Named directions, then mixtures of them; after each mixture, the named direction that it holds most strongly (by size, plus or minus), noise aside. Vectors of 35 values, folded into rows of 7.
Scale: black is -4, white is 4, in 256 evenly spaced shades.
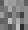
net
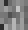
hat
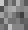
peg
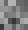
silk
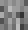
net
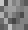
peg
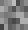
silk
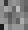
hat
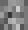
net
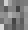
hat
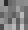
hat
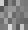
peg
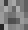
silk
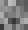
silk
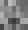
silk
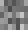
net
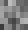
silk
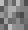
peg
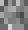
peg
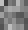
peg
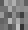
net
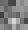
silk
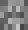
net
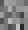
net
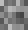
peg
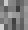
hat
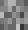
net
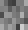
net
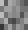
silk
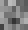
silk
